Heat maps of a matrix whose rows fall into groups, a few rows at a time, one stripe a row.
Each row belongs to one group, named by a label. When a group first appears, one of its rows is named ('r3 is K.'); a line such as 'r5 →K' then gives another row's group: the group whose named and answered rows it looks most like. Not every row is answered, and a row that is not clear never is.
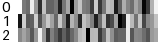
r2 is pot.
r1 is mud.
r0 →pot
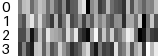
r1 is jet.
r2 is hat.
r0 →pot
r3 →mud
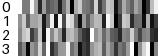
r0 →pot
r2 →hat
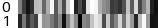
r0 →hat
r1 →hat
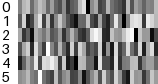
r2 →hat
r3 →mud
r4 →mud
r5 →jet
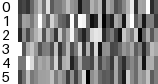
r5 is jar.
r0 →hat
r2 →hat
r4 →jet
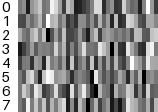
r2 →pot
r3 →mud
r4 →mud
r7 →jar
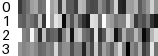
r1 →hat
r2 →pot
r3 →jet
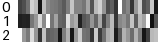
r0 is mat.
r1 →hat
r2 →pot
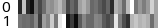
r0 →mud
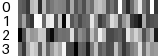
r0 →mat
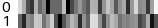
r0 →pot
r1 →hat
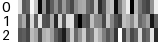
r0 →pot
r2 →mat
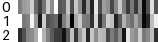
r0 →jet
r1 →pot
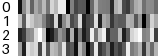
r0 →jar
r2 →mat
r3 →jar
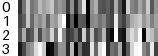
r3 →mat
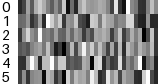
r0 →mud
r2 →jet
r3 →mat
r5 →hat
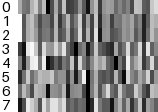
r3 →jar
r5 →jar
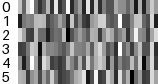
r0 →jet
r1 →mat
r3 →mat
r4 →mat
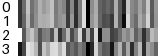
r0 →jar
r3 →jar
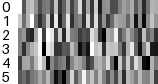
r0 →jet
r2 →hat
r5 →mat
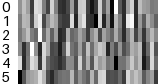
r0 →mud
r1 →mud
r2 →jet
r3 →mat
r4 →mat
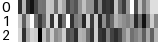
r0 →mud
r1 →jet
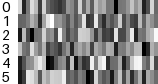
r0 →mat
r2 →mud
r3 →pot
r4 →mat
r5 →jar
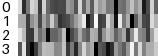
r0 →mat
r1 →pot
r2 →pot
